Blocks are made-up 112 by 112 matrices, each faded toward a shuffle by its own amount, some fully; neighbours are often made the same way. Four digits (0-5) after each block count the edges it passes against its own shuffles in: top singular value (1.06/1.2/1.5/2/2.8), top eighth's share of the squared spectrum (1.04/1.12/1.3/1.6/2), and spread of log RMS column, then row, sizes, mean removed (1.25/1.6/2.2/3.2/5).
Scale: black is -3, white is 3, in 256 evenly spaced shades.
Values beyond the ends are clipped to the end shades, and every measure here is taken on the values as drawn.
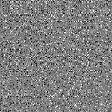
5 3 2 2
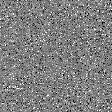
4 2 1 1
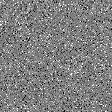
3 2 0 1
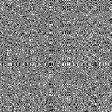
5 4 3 3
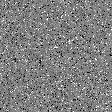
0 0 0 0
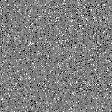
4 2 1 2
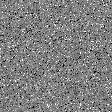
0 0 0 0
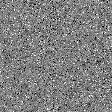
0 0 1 0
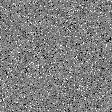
0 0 0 0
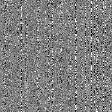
2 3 4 0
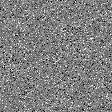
0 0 0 0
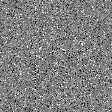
1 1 2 0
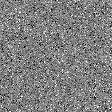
0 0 2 0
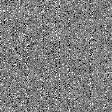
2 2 3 0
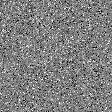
0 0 0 0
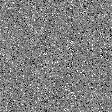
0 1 2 0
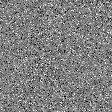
0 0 0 0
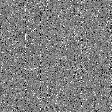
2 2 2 0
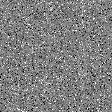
0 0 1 0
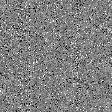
1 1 2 0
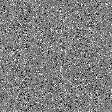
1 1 2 0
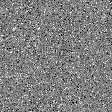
0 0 0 0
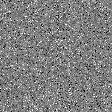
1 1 1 0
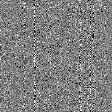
2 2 4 0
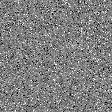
2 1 0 0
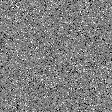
1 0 0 0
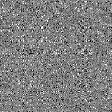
4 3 2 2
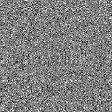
4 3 2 2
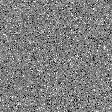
3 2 1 0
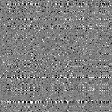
5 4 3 4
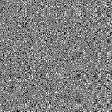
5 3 2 2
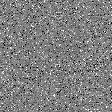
3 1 0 0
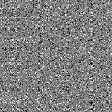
4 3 2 1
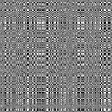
5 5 5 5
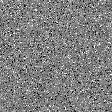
3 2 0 0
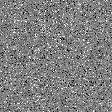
3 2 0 1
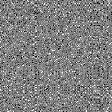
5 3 2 2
